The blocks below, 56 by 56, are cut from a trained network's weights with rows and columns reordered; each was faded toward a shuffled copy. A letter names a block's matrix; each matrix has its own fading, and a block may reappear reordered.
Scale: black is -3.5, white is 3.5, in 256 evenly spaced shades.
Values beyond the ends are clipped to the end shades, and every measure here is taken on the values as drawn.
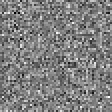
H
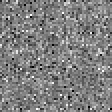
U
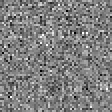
H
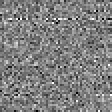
H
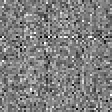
H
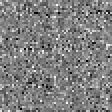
U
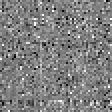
U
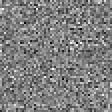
H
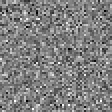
H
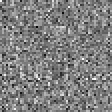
H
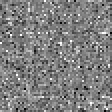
U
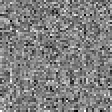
H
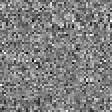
H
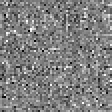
U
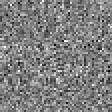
H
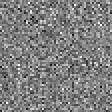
H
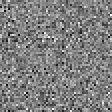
H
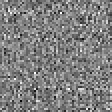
H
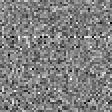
H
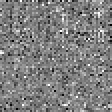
U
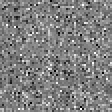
U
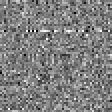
H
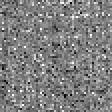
U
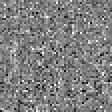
U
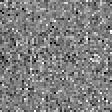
U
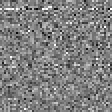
H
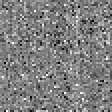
U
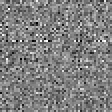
H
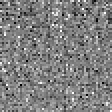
U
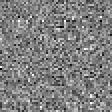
H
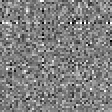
H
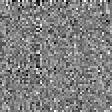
H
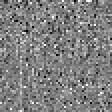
U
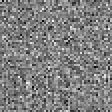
H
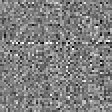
H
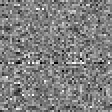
H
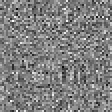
H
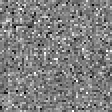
U
